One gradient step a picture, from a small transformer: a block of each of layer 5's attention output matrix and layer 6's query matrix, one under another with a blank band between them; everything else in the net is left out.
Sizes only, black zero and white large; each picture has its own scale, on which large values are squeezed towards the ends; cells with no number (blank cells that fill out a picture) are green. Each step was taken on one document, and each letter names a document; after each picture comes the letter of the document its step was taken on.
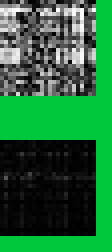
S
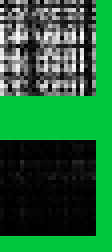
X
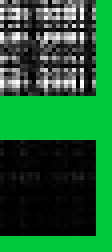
X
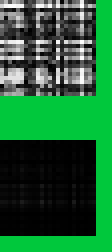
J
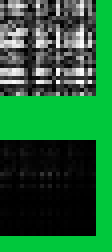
J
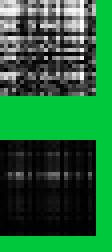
S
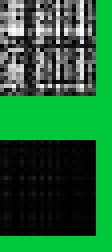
J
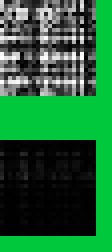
X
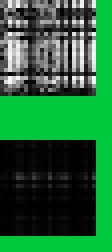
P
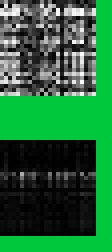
S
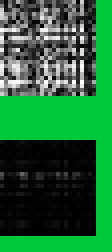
X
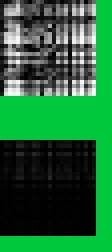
P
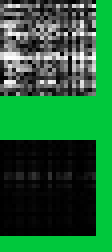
P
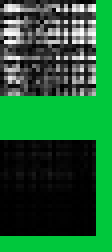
P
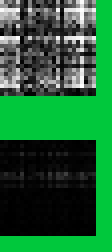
S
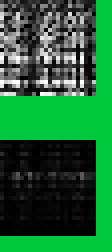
X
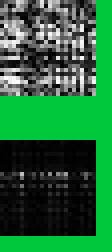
S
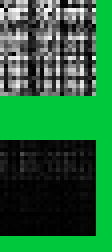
X
